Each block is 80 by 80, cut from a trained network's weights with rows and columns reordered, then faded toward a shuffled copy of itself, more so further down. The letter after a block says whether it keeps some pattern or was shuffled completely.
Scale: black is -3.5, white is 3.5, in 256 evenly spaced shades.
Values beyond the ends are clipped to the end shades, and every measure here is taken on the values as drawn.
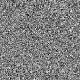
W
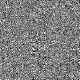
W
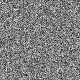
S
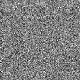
W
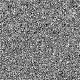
W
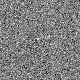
S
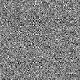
W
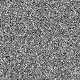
S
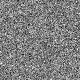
S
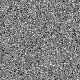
S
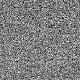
W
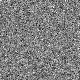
S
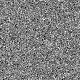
S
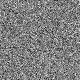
S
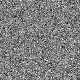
S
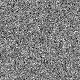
S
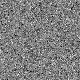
S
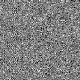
W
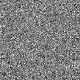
W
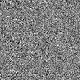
W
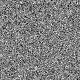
S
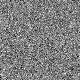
W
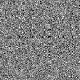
W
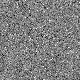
S
